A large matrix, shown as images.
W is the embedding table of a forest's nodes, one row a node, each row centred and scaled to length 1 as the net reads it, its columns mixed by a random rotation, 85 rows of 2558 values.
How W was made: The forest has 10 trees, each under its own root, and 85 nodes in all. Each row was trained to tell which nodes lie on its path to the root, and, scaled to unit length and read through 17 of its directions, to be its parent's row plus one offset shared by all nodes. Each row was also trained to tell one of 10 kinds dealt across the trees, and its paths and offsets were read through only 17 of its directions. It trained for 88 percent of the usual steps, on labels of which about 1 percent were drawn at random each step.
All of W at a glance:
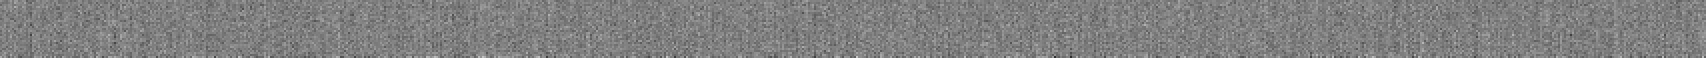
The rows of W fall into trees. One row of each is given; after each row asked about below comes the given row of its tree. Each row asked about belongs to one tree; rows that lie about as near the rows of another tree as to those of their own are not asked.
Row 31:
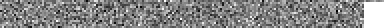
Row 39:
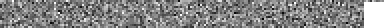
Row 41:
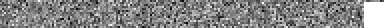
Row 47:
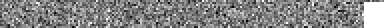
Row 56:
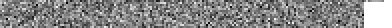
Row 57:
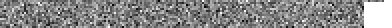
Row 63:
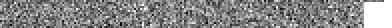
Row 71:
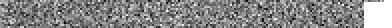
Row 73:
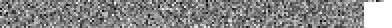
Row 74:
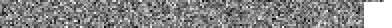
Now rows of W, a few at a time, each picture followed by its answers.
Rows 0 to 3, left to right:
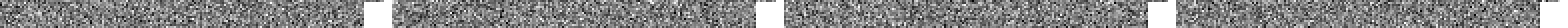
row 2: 47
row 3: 74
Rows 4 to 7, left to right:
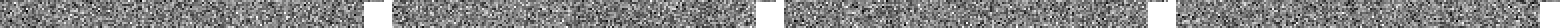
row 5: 73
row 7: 57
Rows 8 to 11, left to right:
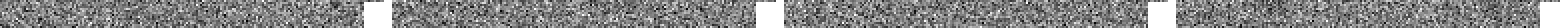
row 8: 47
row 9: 39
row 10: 63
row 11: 63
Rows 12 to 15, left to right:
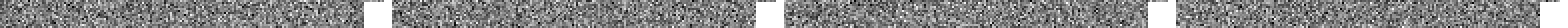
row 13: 63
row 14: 56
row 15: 31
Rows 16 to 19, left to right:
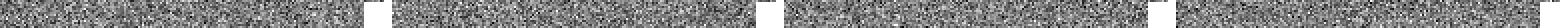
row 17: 57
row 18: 71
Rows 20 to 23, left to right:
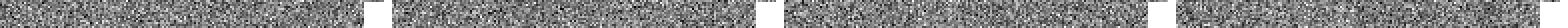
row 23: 73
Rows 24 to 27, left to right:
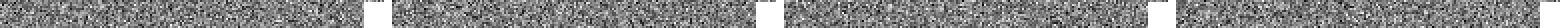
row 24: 41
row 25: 63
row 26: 39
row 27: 39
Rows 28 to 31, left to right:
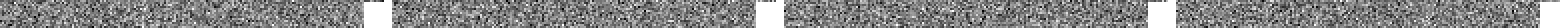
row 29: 41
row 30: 31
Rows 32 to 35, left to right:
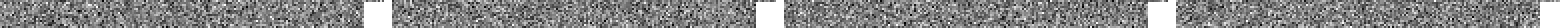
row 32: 57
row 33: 39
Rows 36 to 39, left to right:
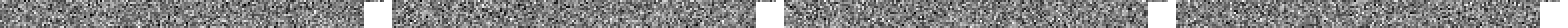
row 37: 39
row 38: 71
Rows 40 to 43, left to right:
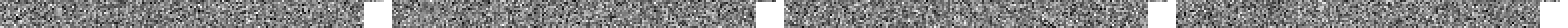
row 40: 31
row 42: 71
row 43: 63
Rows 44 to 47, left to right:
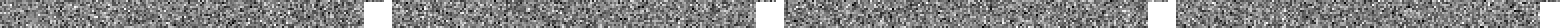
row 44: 47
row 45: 47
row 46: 74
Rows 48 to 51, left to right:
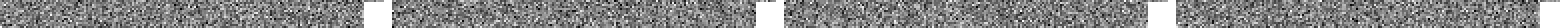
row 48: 63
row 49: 39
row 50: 56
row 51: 63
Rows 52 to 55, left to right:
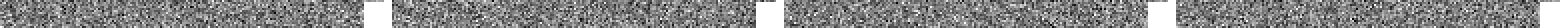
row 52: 73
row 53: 39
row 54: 71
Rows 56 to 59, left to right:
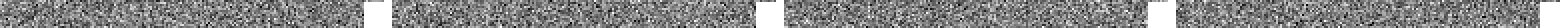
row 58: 71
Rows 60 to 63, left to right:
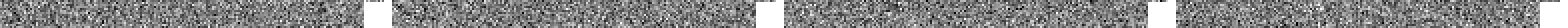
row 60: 73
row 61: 71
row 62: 31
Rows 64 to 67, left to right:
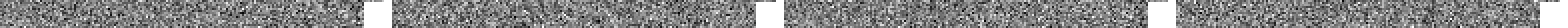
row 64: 74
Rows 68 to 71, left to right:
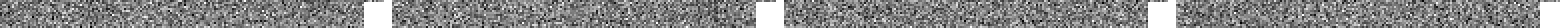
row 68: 63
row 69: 63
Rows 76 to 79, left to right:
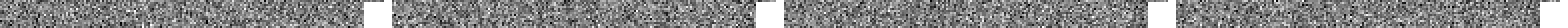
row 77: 57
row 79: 39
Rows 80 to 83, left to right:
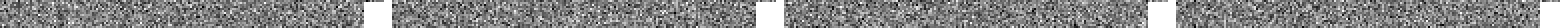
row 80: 47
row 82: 56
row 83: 71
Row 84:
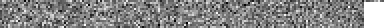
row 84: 39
